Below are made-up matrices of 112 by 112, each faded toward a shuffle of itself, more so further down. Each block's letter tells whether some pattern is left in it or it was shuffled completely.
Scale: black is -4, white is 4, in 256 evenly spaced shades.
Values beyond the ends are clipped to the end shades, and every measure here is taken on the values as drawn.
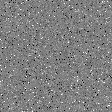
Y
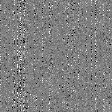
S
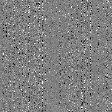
S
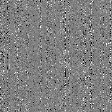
S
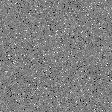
Y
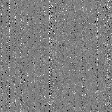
S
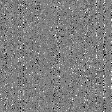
S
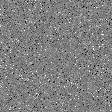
Y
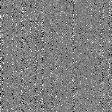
S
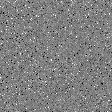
Y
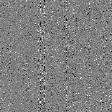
S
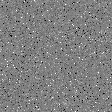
Y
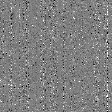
S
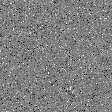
Y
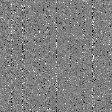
S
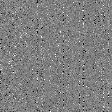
S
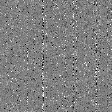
S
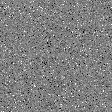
Y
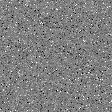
Y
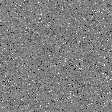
Y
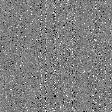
S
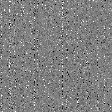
S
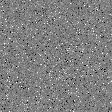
Y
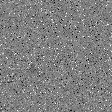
Y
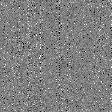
S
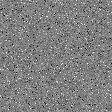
Y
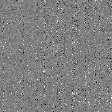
S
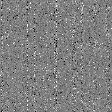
S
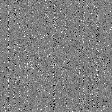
S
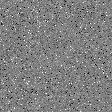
Y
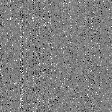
S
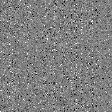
S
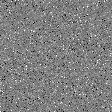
Y
